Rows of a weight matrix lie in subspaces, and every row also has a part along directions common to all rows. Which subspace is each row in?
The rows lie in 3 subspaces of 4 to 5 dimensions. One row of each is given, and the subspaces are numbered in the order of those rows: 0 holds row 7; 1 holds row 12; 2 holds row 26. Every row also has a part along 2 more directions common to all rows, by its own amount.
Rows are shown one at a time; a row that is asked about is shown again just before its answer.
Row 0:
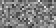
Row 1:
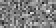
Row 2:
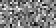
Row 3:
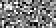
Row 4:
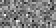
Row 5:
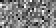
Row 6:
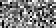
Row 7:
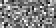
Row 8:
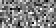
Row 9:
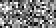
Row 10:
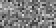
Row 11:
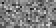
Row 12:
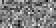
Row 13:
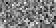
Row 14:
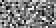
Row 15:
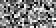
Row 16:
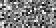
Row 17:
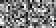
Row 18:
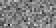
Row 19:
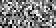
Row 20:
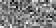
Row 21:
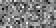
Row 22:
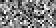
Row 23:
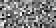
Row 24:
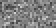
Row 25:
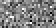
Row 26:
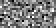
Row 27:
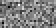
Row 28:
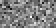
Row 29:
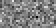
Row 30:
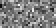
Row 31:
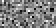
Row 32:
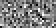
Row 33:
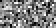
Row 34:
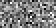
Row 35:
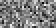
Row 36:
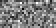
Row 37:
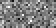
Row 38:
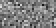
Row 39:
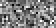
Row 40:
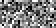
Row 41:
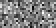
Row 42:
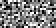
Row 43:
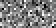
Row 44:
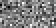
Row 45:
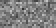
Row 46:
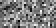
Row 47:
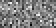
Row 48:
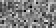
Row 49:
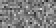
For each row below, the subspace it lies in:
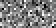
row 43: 2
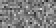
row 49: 1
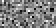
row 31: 1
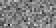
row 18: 0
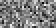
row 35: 0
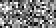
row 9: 2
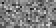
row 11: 0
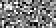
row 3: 0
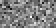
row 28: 1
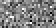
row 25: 1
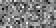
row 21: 2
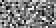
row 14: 0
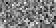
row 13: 0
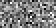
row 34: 1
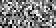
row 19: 2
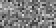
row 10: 2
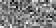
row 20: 0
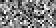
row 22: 2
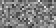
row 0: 0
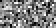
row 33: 1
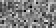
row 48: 1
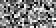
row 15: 2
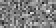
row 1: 0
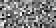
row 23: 0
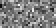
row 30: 2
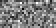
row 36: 1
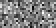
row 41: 2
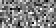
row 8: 1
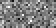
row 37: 0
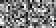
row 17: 2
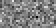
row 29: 2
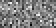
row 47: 2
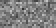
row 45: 1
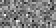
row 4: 0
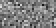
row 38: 2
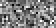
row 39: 0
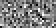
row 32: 2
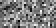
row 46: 0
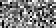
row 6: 1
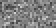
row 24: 0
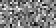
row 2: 1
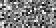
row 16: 0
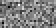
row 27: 1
